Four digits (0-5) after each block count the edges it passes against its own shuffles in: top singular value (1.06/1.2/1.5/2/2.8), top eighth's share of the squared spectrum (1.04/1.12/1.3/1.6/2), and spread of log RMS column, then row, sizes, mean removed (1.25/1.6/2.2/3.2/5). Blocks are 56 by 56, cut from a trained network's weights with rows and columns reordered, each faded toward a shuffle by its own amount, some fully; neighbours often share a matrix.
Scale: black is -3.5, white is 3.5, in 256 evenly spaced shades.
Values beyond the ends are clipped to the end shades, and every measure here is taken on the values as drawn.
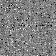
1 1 0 1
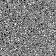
0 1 0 0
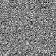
3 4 2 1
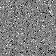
0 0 0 0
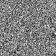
2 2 0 0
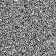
0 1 0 0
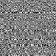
4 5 1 3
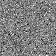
0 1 0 0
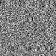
3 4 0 2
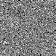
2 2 0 0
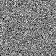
2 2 0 0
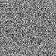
3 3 1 1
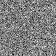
1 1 0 0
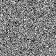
0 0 0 0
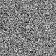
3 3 0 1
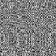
4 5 2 2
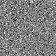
1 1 0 0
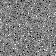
0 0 0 0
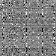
3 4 3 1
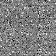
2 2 1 0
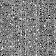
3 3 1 2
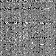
3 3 1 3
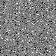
0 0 0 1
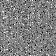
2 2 0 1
